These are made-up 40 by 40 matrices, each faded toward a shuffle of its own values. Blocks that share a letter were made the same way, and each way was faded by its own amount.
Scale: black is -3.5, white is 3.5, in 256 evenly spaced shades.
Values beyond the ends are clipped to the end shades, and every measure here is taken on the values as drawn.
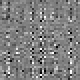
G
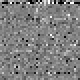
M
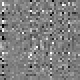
G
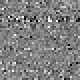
M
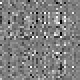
G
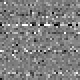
M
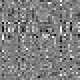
G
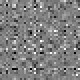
G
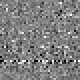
M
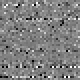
M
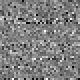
M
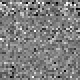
M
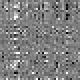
G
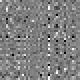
G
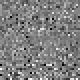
M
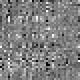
G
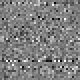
M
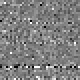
M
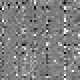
G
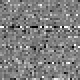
M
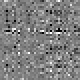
G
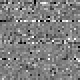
M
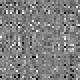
G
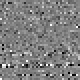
M
